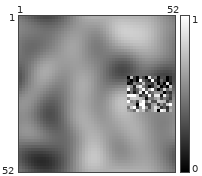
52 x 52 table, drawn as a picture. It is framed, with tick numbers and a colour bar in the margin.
Roughest part: middle right. Odd patch: rougher, in the middle right. Mirror symmetry: none. Ninth with the lowest average: bottom left.
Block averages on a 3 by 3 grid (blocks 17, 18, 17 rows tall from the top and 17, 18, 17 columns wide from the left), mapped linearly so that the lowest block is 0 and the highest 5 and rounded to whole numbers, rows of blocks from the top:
245 | 242 | 054
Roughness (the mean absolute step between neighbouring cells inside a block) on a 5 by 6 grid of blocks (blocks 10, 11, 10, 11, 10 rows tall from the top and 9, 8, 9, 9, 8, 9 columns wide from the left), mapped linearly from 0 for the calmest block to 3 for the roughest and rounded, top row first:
000000 / 000000 / 000033 / 000000 / 000000
